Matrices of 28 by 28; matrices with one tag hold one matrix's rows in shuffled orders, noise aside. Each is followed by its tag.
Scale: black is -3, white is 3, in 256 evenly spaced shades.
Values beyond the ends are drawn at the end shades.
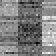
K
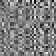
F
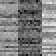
K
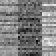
K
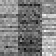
K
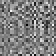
F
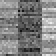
K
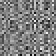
F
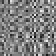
F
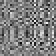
F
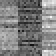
K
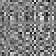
F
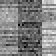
K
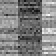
K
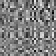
F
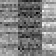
K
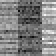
K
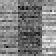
K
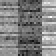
K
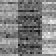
K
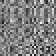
F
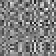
F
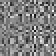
F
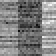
K
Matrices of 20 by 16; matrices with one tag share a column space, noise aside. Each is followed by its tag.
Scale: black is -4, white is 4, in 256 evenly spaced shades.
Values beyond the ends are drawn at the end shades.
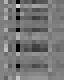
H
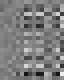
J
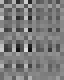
H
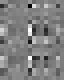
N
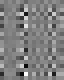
J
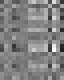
H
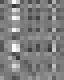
H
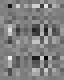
N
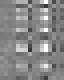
H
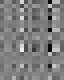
H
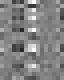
H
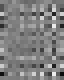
J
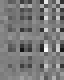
H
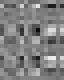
N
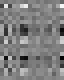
N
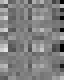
H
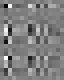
N
